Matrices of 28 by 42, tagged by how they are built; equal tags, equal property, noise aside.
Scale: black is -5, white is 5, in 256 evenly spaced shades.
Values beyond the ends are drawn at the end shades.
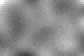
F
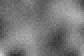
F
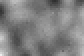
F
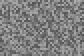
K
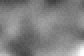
F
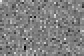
K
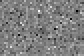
K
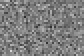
K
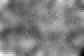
F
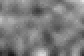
F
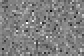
K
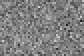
K
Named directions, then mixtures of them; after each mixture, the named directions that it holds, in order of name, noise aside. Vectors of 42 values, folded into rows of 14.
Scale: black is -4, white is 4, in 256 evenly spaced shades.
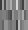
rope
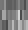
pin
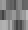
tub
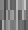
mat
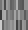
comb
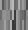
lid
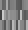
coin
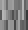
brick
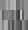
mat, pin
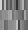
rope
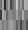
comb, mat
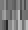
pin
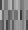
coin, rope, tub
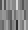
rope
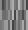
brick, lid
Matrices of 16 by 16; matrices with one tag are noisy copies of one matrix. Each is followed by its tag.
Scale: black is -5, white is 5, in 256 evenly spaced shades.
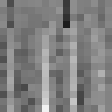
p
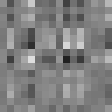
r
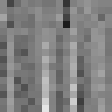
p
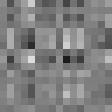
r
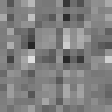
r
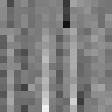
p
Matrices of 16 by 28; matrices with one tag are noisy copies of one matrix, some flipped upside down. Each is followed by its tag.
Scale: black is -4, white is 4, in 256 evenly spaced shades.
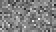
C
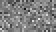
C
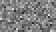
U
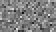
U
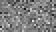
C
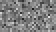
U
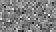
U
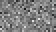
C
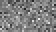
C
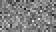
C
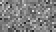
C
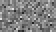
U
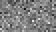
C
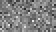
C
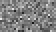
U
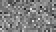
C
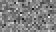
U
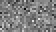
C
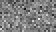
C
